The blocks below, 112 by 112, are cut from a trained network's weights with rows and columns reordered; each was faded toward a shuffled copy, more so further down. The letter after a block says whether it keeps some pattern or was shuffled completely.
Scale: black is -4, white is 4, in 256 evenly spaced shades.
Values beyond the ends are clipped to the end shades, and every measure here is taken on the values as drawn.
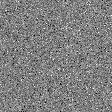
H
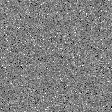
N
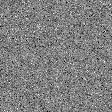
N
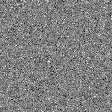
N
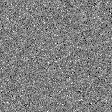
N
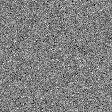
N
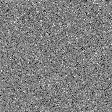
H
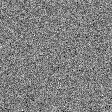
H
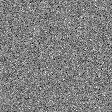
N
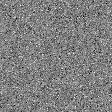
H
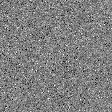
H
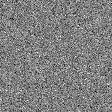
N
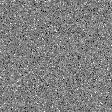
N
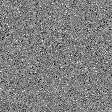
H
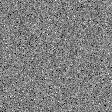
N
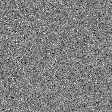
H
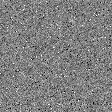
N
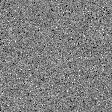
H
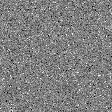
N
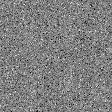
N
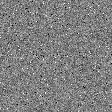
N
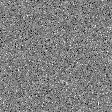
H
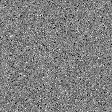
N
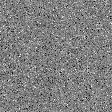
N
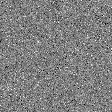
H
